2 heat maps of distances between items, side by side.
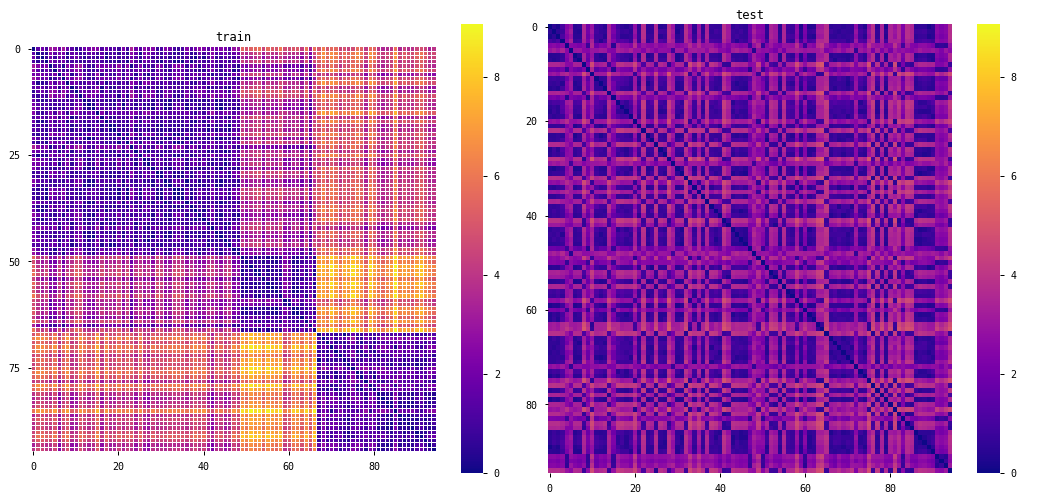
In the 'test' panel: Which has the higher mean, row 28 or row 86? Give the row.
28
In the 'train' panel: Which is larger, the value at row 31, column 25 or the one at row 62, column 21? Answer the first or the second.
the second
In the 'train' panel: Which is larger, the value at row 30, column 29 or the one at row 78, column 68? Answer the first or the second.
the second
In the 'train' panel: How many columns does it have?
95
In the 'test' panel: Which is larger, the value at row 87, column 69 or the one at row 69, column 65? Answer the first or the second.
the second
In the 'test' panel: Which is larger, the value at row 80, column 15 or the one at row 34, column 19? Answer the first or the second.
the first
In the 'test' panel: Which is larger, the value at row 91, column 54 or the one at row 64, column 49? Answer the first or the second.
the first
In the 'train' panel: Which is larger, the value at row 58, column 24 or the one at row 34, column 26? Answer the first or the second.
the first
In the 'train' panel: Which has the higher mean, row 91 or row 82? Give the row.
91
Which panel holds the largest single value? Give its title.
train
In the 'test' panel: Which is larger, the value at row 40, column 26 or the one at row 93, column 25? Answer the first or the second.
the second
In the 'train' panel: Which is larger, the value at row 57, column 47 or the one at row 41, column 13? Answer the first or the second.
the first
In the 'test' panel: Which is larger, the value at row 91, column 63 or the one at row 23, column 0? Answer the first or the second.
the first
